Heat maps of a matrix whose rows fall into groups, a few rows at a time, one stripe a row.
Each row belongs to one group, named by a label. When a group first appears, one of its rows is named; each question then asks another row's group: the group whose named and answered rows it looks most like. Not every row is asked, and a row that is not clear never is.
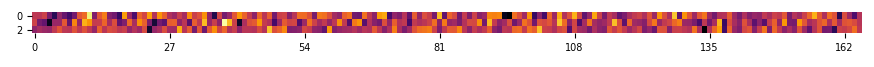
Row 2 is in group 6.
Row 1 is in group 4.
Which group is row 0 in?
4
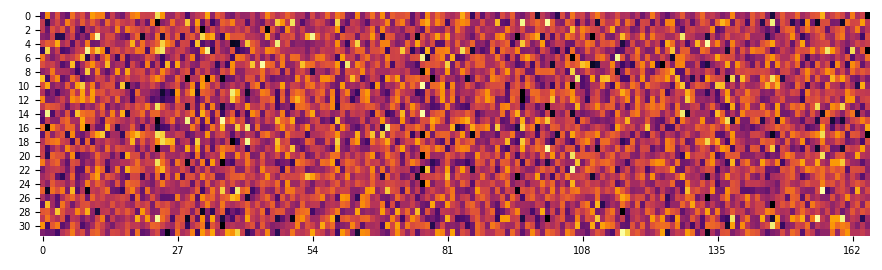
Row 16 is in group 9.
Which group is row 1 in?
6
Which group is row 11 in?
4
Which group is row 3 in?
4
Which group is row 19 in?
6
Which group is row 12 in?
4
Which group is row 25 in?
9
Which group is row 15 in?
6
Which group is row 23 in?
4
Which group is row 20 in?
9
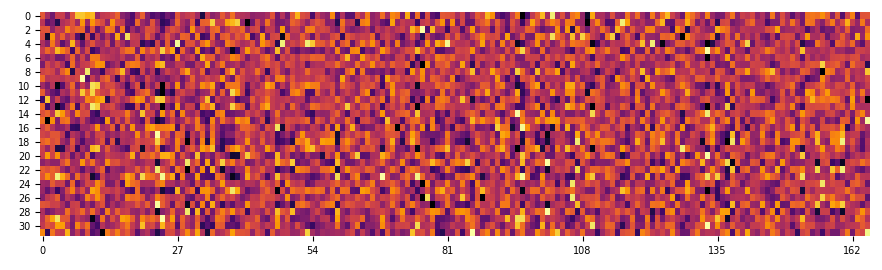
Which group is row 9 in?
9
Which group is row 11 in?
4
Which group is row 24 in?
9
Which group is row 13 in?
4
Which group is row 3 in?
9
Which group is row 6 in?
4
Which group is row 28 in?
6
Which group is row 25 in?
4
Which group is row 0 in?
4
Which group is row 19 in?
4
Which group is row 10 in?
4
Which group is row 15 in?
9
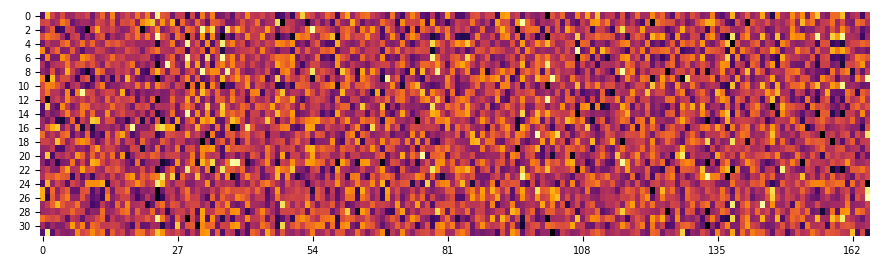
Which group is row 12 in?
6
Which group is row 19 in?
4
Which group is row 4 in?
6
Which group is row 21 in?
4
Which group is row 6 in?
6
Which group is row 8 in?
4
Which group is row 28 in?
4
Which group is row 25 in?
9
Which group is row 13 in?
6
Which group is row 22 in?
6
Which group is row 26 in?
9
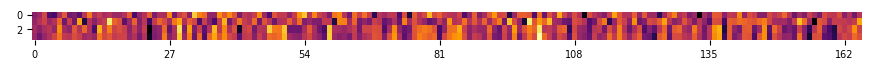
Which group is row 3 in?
6
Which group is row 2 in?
6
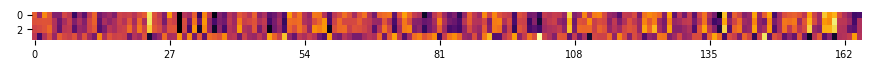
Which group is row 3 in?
6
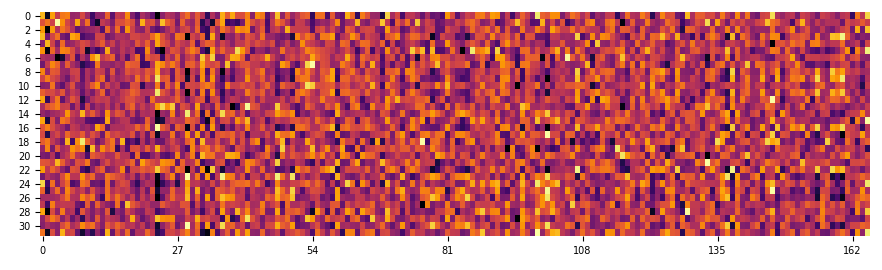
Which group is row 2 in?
9
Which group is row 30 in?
6
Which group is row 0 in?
9
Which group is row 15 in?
9
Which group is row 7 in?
4
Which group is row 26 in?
6
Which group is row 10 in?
4
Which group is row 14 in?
6
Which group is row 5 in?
9
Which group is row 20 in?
4
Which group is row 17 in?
6
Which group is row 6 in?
4
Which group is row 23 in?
6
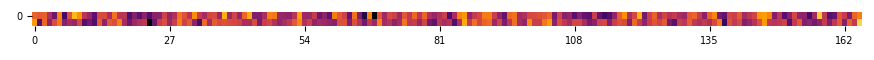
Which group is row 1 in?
9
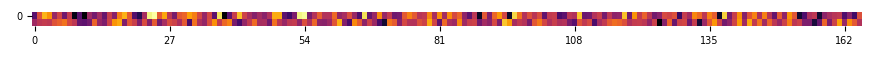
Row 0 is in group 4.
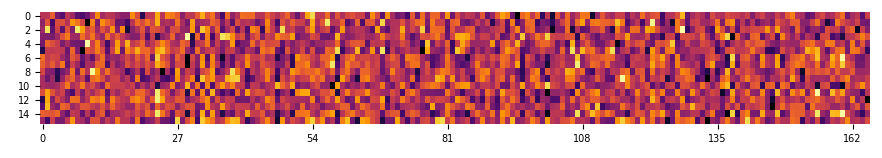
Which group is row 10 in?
6
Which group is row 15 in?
4
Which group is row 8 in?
4
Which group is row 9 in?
4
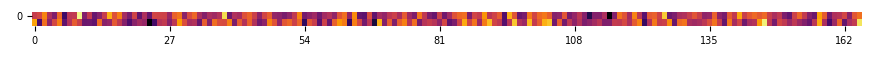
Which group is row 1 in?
9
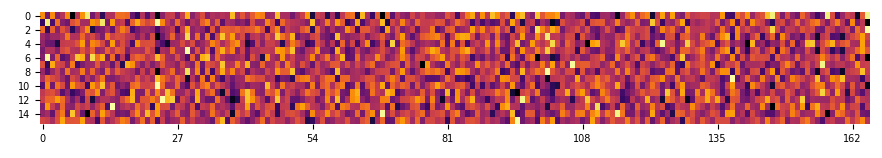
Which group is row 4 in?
4
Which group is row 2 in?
9
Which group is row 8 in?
6
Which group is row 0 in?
9
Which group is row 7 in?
9
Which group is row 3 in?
6
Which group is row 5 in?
6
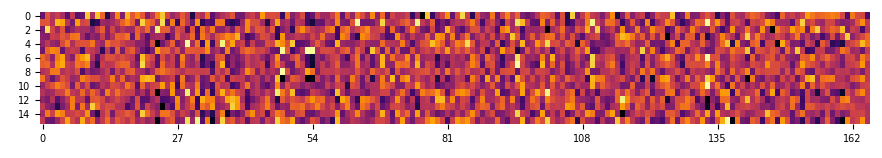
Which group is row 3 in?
4
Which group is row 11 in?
6
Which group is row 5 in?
4
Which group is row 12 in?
4
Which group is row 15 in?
6
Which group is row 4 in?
6
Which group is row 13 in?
4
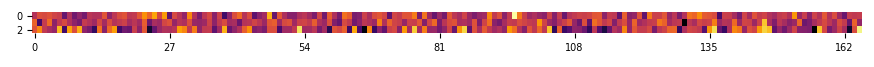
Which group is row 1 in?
6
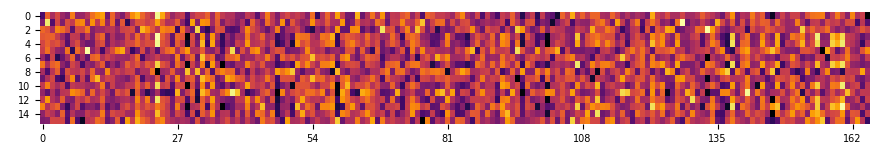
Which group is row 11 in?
4
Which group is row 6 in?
4
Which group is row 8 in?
6
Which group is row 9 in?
4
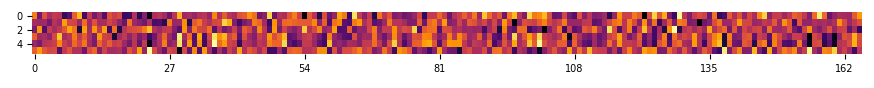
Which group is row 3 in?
6
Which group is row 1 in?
4
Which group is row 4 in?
6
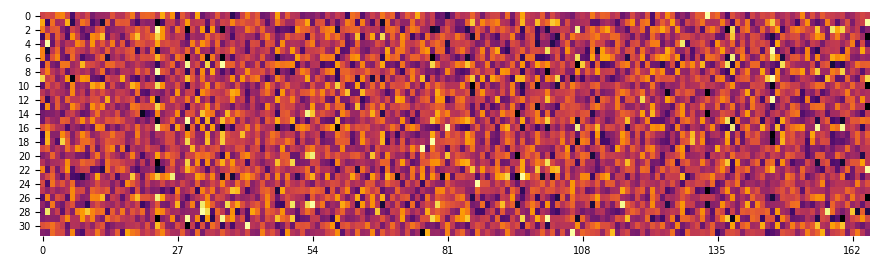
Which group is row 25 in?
4
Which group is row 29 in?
6
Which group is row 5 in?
6
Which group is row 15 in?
6
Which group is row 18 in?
6
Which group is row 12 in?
6
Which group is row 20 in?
4
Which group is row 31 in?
9
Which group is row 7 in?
6
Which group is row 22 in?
9
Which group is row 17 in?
6
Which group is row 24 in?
9
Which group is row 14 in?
4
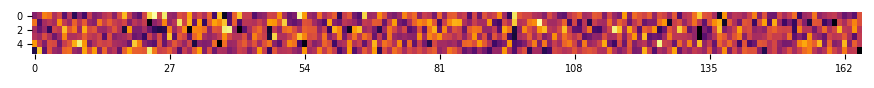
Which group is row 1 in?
6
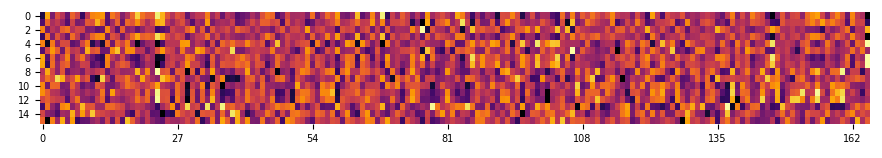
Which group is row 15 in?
9
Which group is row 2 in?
9
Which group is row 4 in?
9
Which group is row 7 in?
9
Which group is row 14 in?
4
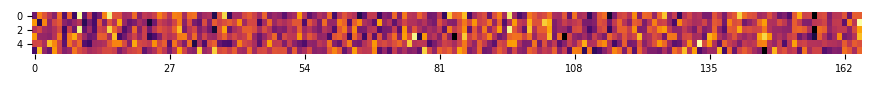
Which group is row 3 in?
9
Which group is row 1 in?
9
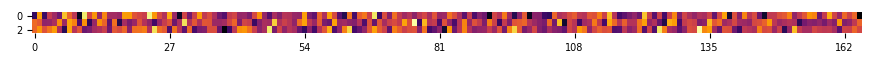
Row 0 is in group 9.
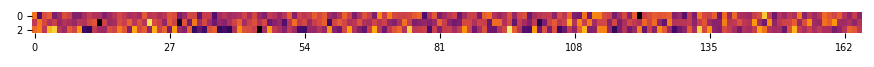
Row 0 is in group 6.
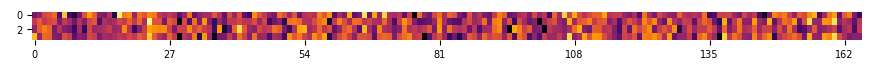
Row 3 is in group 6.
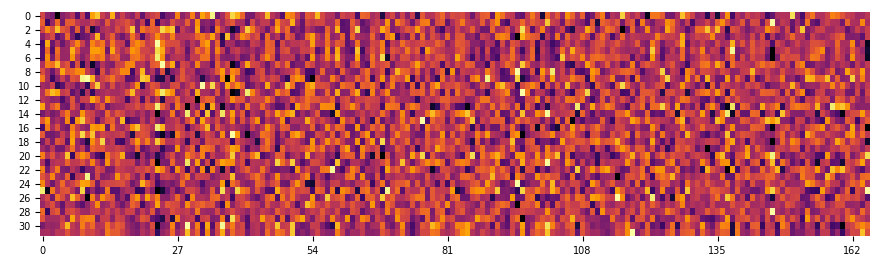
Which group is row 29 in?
4
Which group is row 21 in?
6
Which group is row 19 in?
4
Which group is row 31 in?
6
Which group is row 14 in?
6
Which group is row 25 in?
9
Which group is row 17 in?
4
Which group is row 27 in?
4
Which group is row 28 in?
6
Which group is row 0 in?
4
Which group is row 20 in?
9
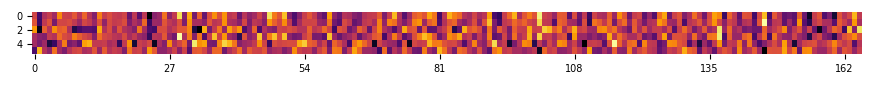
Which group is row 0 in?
6
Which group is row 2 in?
9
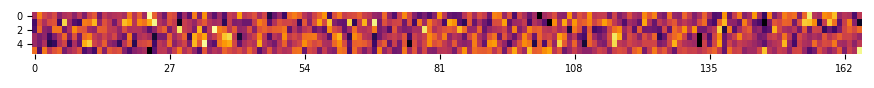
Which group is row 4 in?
4
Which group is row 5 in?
9
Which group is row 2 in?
6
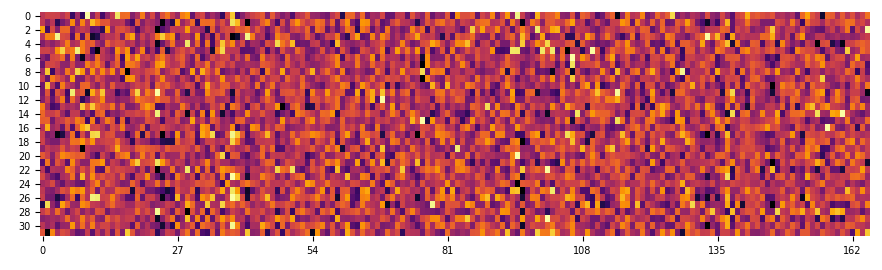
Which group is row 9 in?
9
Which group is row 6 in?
9
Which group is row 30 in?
4
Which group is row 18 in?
4
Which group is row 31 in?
9
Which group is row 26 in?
4
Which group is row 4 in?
6
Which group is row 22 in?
6
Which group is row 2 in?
9
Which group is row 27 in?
6
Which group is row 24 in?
4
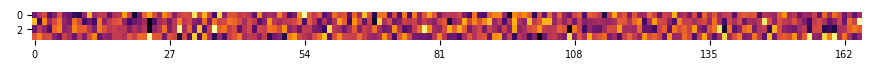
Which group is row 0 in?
4
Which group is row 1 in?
9
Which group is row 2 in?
6
